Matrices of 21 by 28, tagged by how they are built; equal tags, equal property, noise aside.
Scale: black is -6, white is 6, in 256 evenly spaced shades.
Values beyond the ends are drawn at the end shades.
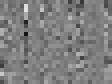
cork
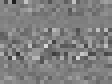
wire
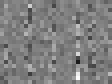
cork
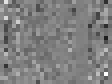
cork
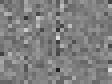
cork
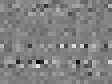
wire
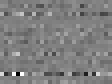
wire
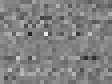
wire
